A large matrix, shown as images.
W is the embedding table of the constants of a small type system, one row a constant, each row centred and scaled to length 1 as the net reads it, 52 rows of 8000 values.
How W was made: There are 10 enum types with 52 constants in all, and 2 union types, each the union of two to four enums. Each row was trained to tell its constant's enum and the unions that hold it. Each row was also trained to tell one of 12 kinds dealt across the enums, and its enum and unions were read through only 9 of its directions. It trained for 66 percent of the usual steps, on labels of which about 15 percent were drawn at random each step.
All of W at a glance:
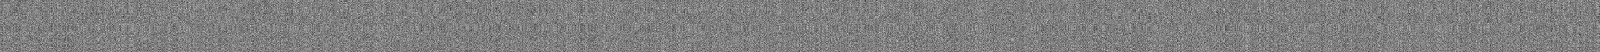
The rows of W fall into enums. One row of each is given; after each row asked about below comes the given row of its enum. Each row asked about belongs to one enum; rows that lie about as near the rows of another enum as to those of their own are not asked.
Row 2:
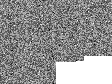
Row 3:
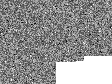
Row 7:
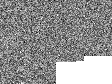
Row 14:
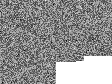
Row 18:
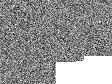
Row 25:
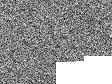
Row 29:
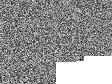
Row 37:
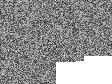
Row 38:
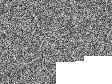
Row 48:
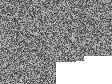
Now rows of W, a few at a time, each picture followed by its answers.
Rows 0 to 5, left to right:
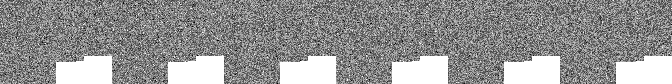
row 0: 29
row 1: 18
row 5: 38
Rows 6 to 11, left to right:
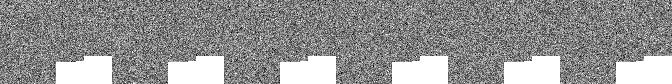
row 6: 2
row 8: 38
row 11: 29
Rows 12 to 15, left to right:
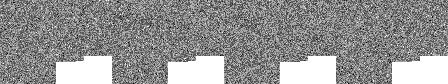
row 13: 2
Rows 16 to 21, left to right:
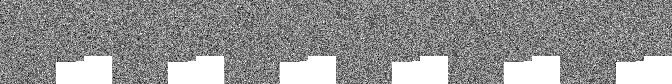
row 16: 18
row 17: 18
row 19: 2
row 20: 18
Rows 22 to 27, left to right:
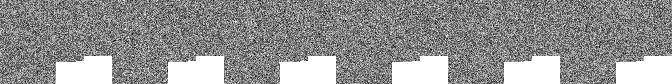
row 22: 14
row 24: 7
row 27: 29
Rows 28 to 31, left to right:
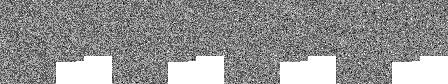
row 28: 48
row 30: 29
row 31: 38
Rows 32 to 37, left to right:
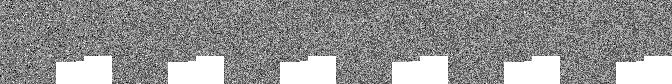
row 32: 7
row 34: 25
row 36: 2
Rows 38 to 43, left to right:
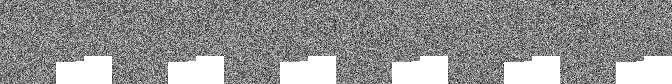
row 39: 38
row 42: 25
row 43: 14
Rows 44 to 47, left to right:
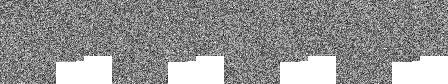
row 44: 7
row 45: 38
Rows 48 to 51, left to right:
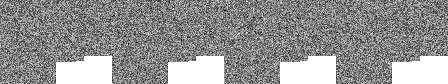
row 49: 7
